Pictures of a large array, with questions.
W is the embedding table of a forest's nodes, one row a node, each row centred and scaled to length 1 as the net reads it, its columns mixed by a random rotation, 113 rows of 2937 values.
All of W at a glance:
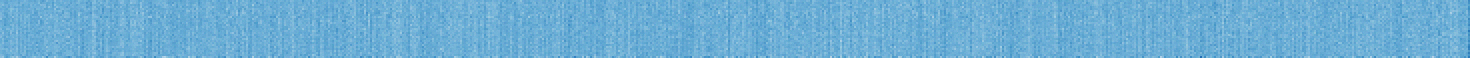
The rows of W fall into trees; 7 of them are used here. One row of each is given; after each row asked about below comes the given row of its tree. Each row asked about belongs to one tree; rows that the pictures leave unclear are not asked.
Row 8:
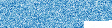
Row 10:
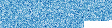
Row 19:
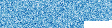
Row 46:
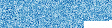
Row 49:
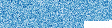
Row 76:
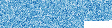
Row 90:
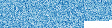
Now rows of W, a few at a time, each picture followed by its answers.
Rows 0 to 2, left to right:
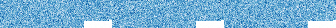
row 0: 49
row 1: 46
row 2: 8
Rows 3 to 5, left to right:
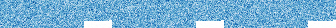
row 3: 76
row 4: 46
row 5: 49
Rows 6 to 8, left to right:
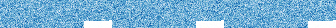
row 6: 8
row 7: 46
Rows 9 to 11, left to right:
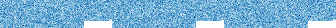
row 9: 49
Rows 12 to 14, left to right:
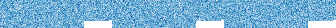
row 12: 46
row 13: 49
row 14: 90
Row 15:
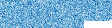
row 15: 49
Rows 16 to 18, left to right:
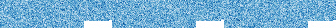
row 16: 19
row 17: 49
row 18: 8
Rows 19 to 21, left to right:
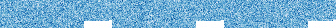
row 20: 76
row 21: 49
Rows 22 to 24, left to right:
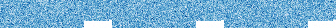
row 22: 49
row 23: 8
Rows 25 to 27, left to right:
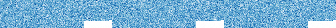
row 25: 8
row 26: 8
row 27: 8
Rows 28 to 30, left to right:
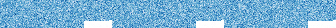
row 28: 8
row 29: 10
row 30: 46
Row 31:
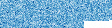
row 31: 76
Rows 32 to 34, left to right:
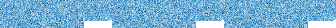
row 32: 10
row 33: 10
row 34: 10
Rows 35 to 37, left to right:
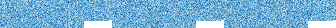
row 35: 19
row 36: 49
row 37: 8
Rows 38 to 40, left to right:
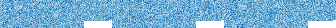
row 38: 46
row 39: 76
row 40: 46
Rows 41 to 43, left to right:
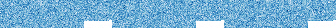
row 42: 46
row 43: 76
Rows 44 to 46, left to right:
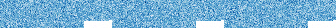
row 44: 8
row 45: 76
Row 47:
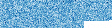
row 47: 46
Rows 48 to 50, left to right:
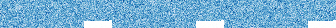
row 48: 46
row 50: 46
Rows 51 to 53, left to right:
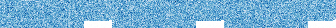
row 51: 19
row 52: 46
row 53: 10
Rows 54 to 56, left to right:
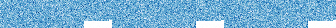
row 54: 49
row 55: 90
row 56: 90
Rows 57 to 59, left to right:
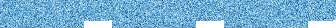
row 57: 8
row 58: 19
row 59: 90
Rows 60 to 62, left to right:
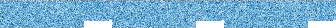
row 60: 49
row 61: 46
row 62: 76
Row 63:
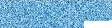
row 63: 19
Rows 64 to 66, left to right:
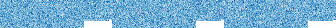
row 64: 49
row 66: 76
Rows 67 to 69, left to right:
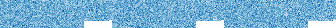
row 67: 76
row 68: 8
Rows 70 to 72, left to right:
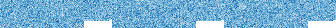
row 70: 49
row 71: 19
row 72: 46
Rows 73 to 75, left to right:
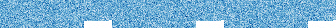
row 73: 90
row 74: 8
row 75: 19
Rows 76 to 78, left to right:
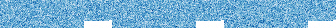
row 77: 76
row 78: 49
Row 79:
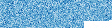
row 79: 46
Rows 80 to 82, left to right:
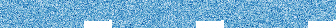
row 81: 46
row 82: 49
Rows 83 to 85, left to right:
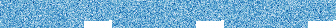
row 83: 76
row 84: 19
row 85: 76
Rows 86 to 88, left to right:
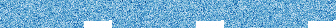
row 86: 8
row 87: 76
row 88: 46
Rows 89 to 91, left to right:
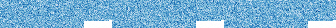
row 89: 49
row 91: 19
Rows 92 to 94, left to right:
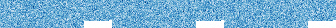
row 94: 76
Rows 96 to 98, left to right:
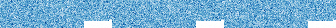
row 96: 49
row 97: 49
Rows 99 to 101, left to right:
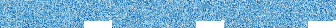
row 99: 19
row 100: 76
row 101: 76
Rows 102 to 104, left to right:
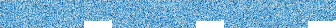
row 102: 90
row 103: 49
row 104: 46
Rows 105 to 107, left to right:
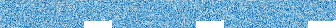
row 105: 8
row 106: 76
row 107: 19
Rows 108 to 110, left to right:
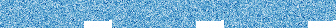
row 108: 46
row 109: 76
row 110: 8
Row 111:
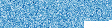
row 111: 76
